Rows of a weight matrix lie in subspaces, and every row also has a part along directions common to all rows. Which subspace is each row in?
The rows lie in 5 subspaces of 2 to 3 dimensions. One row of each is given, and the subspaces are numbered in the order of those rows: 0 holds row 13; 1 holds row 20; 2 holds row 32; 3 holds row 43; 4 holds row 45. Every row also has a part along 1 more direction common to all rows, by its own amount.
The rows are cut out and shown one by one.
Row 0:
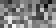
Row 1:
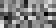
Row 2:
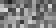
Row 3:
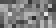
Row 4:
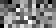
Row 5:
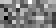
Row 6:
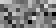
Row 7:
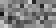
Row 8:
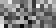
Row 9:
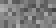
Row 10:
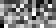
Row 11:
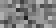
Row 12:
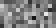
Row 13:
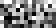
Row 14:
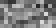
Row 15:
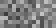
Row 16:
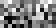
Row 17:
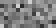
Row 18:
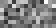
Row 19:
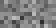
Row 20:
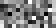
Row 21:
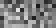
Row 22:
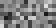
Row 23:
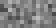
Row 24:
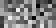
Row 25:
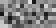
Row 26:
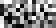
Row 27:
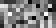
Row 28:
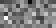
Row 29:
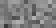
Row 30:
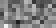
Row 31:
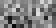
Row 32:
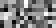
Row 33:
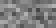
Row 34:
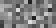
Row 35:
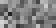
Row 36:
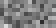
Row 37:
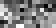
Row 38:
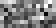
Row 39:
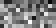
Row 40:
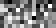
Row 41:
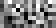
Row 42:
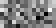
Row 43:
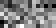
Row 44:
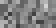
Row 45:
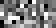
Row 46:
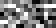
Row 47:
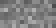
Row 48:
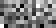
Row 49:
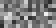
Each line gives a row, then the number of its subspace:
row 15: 0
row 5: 0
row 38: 1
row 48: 0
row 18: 0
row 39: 4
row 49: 2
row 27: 1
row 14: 1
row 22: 2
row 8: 3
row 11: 3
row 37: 3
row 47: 2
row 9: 3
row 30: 4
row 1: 2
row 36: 4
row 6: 0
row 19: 4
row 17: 0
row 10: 0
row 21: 0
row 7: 4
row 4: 3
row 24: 0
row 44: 3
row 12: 1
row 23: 2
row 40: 2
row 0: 1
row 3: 1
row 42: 2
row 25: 4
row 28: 0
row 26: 4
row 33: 3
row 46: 3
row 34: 1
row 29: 4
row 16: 1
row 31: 1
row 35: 3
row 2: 2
